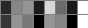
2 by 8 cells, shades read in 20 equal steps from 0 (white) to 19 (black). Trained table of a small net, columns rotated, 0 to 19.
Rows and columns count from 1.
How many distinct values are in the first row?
7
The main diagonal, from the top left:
16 8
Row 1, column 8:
0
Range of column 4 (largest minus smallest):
2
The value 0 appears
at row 1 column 8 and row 2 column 8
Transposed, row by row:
16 15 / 9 8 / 8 10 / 17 19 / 3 8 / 11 9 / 17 19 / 0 0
